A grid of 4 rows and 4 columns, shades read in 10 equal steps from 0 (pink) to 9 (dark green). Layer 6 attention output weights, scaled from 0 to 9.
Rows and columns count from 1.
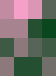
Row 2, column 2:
3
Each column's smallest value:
2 0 1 5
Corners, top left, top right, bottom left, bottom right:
2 6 4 5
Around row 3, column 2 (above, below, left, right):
3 8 7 6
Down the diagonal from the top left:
2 3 6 5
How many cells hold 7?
2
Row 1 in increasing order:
0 1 2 6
